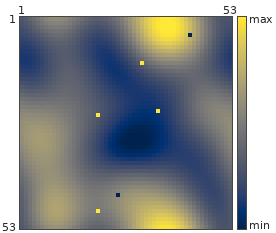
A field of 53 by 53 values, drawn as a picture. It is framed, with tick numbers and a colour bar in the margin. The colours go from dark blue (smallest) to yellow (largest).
The ninth with the lowest average is the centre. On average the colour sits 40% of the way up the scale. Six lone cells stand out: four far higher and two far lower than their neighbours.
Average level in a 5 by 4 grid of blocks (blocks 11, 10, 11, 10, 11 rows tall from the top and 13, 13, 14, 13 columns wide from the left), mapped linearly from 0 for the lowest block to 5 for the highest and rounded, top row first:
2 1 5 3 | 2 1 1 2 | 4 1 0 3 | 4 2 1 1 | 4 3 5 2
